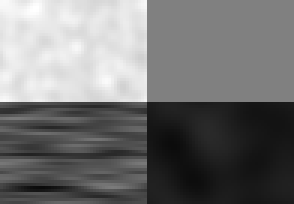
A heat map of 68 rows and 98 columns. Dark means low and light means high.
It is made of 2 by 2 panels. Panel 1,1: very high, blotchy, faint in contrast. Panel 1,2: middling, flat. Panel 2,1: low, streaked across. Panel 2,2: very low, smooth, faint in contrast.
